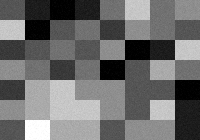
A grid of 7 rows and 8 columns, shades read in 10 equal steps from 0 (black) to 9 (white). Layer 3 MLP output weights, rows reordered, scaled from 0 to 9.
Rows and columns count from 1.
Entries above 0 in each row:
7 7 7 7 7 8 8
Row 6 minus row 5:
3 0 0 2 0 0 4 1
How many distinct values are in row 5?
6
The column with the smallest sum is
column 8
